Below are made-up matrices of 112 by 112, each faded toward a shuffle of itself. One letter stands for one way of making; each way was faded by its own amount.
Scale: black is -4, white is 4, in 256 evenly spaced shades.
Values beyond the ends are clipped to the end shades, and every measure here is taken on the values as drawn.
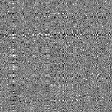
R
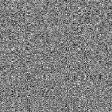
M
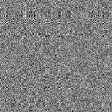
M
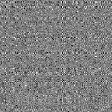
R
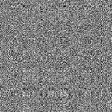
M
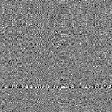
R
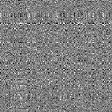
R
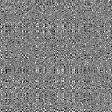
R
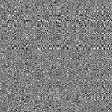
R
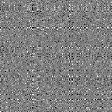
R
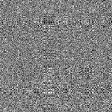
M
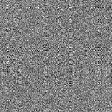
M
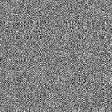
M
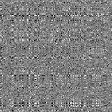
R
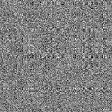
M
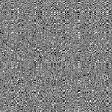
R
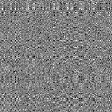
R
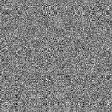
M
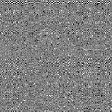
R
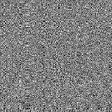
M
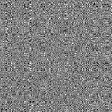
R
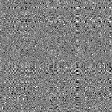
R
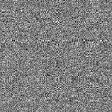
M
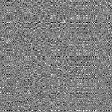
R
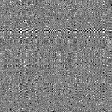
R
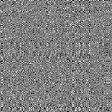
R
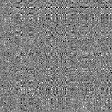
R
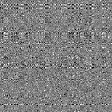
R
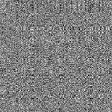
M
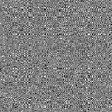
R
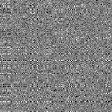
R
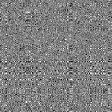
R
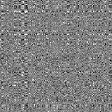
R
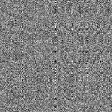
M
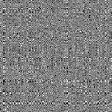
R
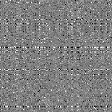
R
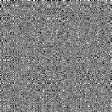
R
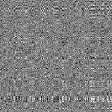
R
